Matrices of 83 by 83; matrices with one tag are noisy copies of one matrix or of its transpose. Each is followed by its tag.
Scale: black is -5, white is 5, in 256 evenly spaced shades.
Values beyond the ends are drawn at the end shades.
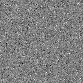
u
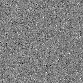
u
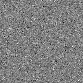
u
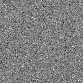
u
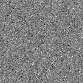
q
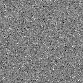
u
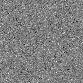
q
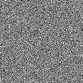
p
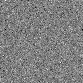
p
